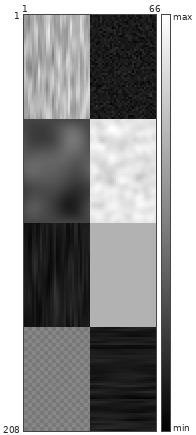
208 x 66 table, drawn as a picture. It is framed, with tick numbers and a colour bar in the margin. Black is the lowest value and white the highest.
The table splits into 4 rows of 2 panels. Panel 1,1: high, streaked downward. Panel 1,2: very low, fine-grained, faint in contrast. Panel 2,1: low, smooth. Panel 2,2: very high, blotchy, faint in contrast. Panel 3,1: very low, streaked downward, faint in contrast. Panel 3,2: high, flat. Panel 4,1: middling, checkered, faint in contrast. Panel 4,2: very low, streaked across, faint in contrast.
